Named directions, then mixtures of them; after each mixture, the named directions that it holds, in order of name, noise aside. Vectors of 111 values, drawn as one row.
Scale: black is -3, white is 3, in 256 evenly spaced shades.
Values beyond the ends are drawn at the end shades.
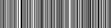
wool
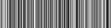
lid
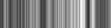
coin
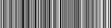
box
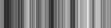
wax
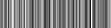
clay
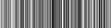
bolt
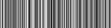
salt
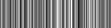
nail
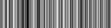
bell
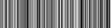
bell, box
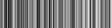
bell, clay, wax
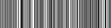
salt, wool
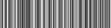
bell, clay, salt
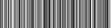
clay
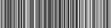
clay, lid, wax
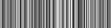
nail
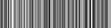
clay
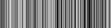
lid, nail, wax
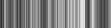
coin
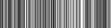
clay, coin, salt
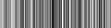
bolt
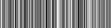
nail
